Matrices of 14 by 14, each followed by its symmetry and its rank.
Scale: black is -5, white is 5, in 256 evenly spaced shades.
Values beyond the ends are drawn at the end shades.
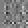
neither, rank three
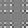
symmetric, rank one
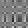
neither, rank one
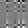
neither, rank one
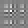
symmetric, rank one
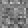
neither, rank three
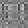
neither, rank two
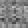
neither, rank three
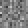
neither, rank three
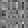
neither, rank three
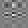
neither, rank one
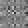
neither, rank two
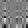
neither, rank one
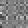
neither, rank two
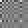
symmetric, rank one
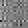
neither, rank three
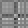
symmetric, rank one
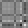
symmetric, rank one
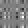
neither, rank one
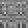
neither, rank three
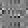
neither, rank two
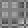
symmetric, rank one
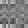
neither, rank two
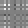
symmetric, rank one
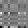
neither, rank one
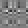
neither, rank one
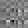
neither, rank two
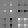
symmetric, rank one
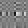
neither, rank one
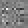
neither, rank two
